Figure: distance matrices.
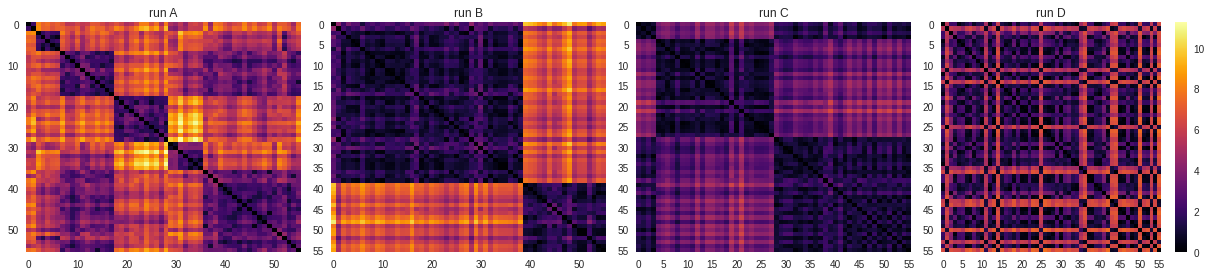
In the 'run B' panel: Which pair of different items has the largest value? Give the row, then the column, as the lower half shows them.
48, 0
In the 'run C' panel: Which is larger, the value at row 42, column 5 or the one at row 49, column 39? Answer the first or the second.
the first
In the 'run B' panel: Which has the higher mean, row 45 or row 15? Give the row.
45
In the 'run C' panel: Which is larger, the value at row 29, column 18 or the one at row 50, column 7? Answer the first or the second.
the second
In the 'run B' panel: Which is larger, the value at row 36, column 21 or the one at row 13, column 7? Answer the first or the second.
the first
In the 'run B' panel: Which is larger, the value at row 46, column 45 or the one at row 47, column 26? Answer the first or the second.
the second
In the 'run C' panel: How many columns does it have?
56
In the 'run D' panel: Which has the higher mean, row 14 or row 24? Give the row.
14
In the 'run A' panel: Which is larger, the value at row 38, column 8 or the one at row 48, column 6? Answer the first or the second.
the second
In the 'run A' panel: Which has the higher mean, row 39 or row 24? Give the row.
24
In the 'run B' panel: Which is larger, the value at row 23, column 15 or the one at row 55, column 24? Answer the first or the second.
the second
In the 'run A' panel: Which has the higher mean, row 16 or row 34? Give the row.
34
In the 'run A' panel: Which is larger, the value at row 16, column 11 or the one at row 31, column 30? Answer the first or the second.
the second
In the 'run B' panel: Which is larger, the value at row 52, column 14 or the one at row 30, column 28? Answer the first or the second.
the first
